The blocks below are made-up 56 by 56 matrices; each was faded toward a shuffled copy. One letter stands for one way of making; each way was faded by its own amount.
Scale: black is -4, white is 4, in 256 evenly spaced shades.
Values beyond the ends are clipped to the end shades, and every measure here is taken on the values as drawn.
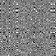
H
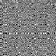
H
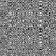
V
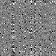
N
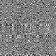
H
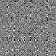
N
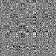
V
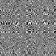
H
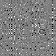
N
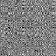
V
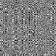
H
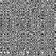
H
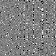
N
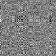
V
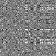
V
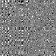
N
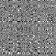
H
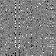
N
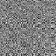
H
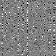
N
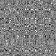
H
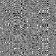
N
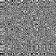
H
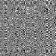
H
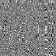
N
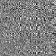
V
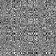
V
